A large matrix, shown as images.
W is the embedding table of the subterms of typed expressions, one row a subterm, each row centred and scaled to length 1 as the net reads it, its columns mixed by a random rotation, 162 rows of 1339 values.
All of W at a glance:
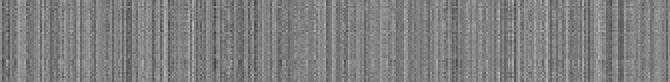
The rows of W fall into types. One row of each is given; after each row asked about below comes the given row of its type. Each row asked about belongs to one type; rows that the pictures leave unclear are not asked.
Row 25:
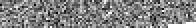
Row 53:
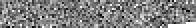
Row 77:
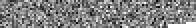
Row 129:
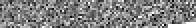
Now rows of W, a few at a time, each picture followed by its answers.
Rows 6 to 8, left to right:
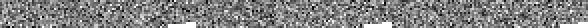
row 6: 53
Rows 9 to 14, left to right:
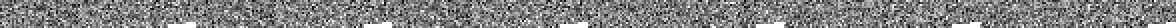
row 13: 53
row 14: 53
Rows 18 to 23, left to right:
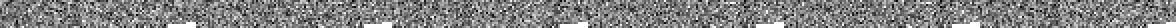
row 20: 53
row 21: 77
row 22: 77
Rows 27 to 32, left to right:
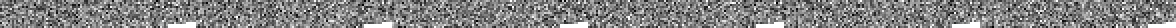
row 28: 53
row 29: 129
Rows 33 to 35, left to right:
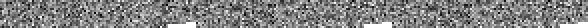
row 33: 53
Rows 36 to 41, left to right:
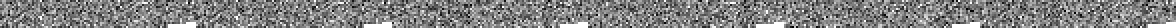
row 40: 53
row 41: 53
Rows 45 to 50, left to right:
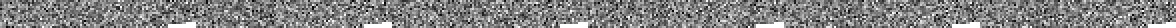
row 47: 77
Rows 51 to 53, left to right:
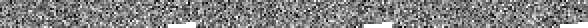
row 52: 53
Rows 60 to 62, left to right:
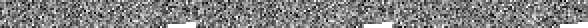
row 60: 53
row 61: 53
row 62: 53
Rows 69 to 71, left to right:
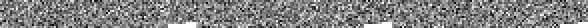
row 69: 25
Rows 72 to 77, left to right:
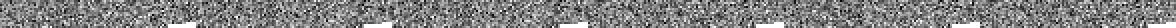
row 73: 53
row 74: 53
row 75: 77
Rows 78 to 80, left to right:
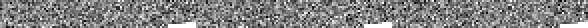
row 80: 129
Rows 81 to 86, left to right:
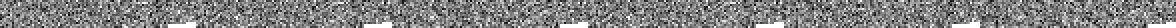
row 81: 77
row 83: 77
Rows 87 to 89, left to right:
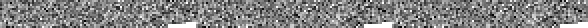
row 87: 129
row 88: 53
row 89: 53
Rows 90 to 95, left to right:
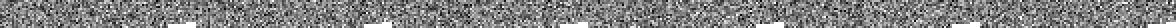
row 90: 77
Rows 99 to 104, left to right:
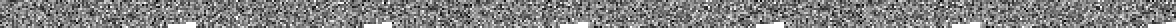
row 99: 77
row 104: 129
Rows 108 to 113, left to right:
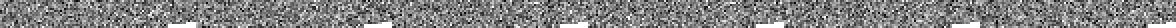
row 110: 77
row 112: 53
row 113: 77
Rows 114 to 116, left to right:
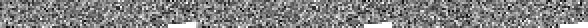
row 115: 129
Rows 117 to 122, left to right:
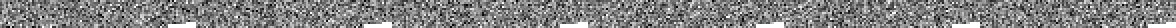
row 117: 53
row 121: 25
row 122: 77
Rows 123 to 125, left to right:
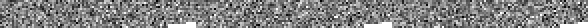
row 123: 77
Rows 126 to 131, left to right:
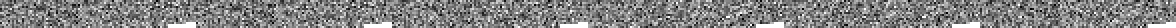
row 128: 77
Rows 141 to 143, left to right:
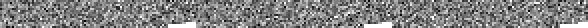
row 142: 129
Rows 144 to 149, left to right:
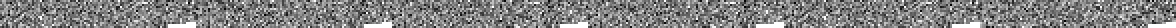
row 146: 77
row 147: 77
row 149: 129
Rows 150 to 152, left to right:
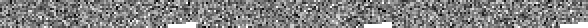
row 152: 77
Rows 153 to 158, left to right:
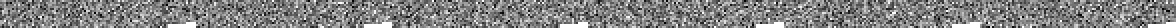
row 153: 53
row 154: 77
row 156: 77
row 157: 25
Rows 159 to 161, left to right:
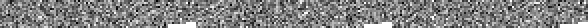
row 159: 77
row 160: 25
